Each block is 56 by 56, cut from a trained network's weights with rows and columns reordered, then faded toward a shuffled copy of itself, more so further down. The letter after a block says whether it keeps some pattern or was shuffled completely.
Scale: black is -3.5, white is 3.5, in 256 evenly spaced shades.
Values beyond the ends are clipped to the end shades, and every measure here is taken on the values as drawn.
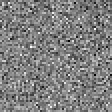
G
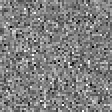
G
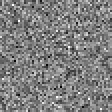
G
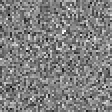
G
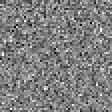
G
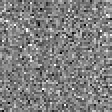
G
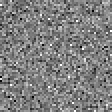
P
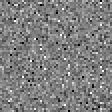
G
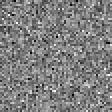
P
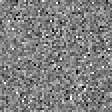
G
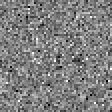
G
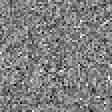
P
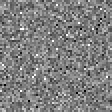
G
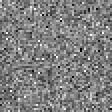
G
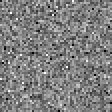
P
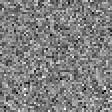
P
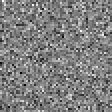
G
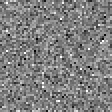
P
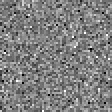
G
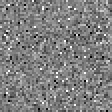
G
